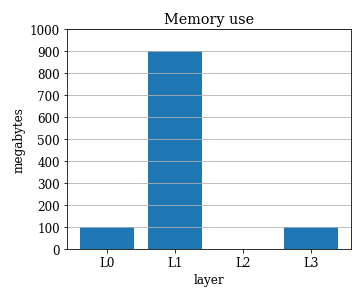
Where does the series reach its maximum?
L1
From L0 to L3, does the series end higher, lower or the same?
the same
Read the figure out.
Title: Memory use
x-axis: layer, ticks L0 L1 L2 L3
y-axis: megabytes, ticks 0 100 200 300 400 500 600 700 800 900 1000
Values:
100 900 0 100
